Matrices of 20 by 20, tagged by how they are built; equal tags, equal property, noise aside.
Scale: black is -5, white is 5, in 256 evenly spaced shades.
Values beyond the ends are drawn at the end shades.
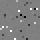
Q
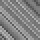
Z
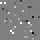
Q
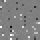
Q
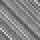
Z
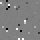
Q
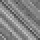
Z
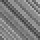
Z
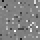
Q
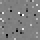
Q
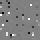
Q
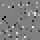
Q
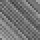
Z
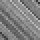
Z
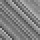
Z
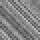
Z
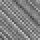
Z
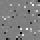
Q
